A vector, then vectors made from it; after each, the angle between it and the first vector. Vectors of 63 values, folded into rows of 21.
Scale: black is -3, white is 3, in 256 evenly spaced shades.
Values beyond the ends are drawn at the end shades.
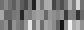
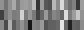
nearly opposite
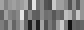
nearly opposite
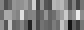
nearly opposite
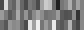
partly aligned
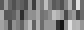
nearly parallel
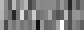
partly opposed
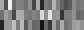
orthogonal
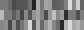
nearly parallel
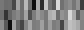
partly aligned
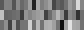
nearly parallel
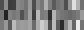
partly aligned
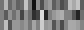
partly aligned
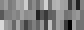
partly opposed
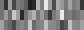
partly aligned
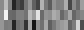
orthogonal
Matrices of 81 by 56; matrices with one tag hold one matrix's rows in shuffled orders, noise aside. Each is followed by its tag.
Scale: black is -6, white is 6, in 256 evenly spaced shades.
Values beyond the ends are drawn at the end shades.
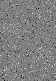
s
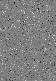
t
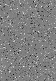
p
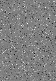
t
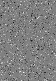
p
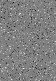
p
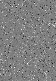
t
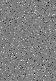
t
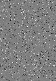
t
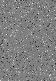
s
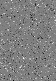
p
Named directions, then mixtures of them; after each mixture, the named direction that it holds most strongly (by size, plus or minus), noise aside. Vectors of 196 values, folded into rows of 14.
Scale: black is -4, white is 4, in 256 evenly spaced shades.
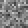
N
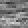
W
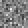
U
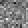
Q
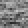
W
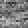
W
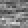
W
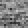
W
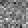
Q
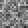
N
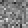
Q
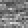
W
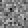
U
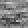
W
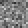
Q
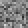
Q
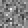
U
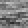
W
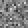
U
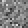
U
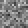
N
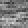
W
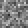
N
